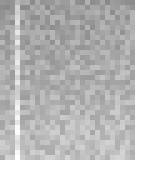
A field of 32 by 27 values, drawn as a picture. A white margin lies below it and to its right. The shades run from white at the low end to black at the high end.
Slope: up to the top. Average level on the scale: 30%. Odd lines: column 4.
